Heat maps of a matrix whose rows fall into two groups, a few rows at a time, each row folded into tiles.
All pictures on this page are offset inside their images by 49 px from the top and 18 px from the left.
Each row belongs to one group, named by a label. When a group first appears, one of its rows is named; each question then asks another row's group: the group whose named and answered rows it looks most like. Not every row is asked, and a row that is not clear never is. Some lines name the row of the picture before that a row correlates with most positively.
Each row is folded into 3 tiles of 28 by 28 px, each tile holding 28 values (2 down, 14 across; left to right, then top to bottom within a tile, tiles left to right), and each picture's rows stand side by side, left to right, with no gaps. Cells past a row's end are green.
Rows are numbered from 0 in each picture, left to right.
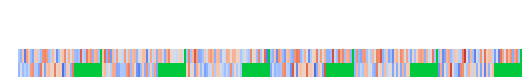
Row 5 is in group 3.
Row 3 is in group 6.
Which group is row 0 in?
6
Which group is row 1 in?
3
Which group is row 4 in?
3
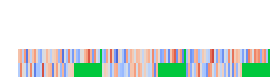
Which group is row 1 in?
6
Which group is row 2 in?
3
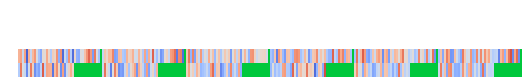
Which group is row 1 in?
6
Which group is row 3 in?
6
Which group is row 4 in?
3
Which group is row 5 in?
3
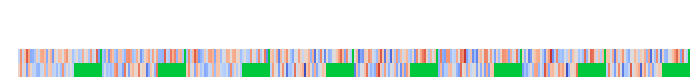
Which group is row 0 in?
3
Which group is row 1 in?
6
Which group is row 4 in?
3
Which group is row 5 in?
3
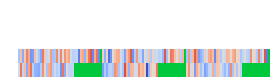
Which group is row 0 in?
3
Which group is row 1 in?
6
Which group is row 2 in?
3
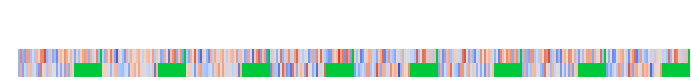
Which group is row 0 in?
3
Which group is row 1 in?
6
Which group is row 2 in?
6
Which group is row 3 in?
6
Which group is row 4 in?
6
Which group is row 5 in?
3
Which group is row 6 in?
3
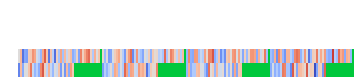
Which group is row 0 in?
3
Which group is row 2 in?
3
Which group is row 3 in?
6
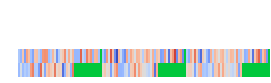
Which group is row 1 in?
6
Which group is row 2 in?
6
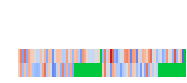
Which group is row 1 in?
3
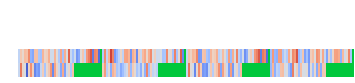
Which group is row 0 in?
6
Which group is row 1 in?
3
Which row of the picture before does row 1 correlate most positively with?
1
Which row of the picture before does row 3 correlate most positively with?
1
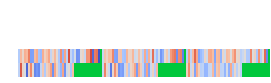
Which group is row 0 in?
6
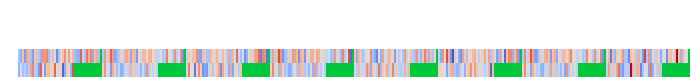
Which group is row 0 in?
6
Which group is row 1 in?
3
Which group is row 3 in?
3
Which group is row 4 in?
6
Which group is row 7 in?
3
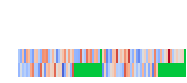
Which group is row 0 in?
6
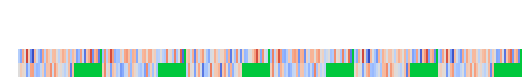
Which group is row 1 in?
3
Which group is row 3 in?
3
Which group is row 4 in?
6
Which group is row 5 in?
6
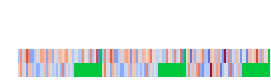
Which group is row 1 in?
3
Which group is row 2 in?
3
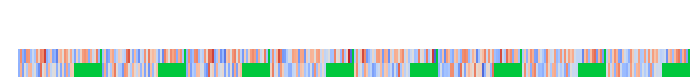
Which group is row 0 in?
3
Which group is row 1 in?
3
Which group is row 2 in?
3
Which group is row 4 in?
3
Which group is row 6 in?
3
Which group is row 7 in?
3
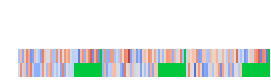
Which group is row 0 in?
3
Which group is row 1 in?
3
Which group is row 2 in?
6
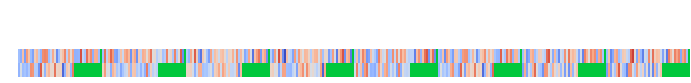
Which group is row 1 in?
3
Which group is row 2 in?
6
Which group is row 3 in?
6
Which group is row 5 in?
6
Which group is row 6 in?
3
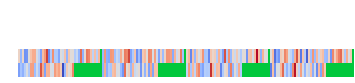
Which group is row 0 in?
6
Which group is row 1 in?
3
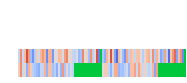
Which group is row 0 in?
3
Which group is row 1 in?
6
